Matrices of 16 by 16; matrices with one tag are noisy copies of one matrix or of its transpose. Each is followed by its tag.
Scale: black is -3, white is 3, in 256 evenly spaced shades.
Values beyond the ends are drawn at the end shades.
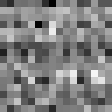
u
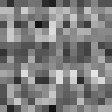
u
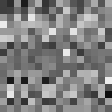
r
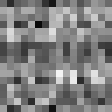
u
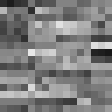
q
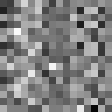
r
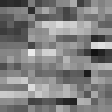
q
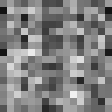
u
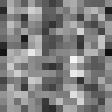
u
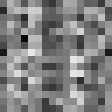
u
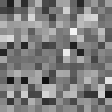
r
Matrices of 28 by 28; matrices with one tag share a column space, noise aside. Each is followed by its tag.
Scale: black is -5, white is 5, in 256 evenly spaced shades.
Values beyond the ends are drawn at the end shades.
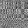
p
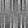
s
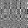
p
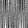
s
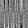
s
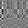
p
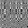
p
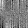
s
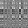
p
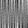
s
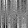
s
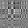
p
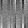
s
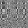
p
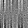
s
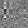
p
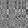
p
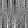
s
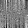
s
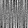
s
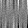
s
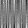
s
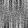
s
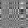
p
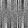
s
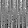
s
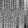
s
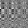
p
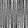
s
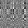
p
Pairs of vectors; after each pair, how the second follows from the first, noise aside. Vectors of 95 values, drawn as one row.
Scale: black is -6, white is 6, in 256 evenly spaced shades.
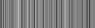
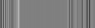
partly zeroed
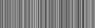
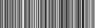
scaled up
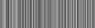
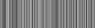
negated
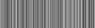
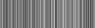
shuffled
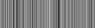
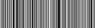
scaled up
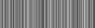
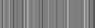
partly zeroed
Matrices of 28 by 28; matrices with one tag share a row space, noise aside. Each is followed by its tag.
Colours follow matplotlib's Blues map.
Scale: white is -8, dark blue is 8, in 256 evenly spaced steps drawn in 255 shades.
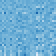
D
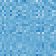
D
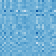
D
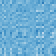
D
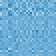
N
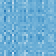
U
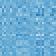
D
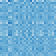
N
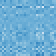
D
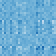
D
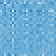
U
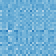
N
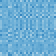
N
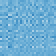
N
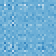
U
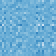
D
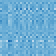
N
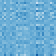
D
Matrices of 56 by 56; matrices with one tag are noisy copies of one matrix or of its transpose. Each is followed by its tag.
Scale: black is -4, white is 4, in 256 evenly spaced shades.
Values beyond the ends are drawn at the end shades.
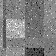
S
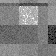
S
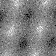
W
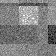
S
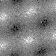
W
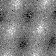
W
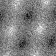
W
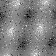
W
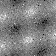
W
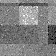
S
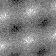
W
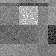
S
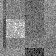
S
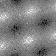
W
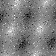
W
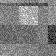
S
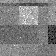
S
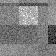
S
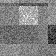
S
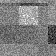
S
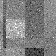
S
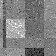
S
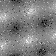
W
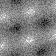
W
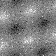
W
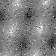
W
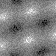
W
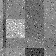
S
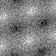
W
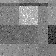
S
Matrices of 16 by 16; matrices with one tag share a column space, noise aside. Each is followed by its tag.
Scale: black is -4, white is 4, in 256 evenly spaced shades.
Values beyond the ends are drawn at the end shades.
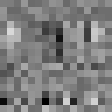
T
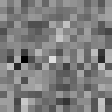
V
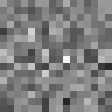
V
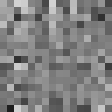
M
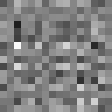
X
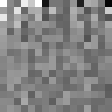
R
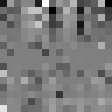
R
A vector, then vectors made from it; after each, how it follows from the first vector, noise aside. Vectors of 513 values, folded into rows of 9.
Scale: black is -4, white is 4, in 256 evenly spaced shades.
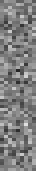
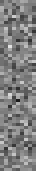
reversed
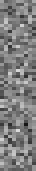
negated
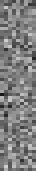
wrapped around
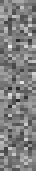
reversed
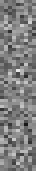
negated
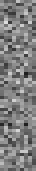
negated
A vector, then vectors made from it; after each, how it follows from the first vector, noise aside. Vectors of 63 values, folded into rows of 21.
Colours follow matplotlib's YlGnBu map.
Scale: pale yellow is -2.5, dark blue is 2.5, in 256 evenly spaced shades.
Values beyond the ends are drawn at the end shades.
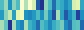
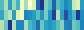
copied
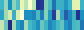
copied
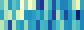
copied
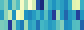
copied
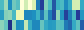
copied
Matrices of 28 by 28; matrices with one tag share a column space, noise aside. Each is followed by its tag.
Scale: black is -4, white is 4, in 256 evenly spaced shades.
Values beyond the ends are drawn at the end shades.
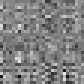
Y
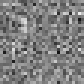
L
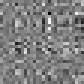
L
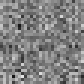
Y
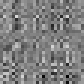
Y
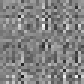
Y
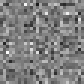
L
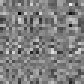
L
